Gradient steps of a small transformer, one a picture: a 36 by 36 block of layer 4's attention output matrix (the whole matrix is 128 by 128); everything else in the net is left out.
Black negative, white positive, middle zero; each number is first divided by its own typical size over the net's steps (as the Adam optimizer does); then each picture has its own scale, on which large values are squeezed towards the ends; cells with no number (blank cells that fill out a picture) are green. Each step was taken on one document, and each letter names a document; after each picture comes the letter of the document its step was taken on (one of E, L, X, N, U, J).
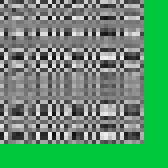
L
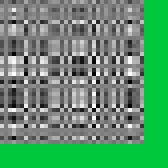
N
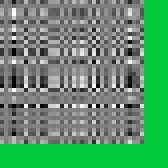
N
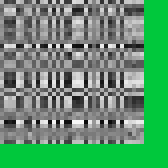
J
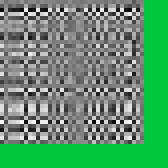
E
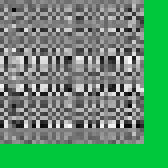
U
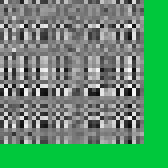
U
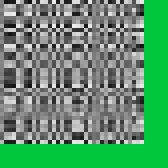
J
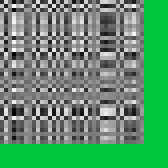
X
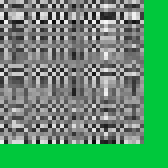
E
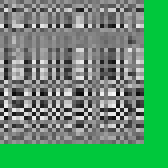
U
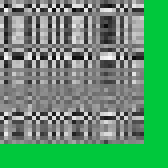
X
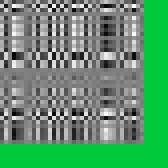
X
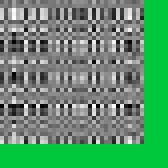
N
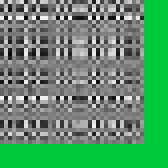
E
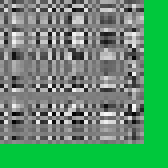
X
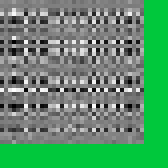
N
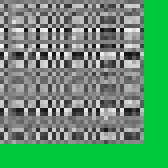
L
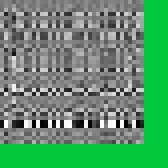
U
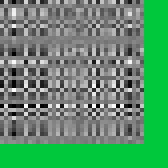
N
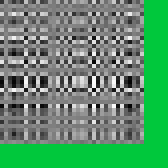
N
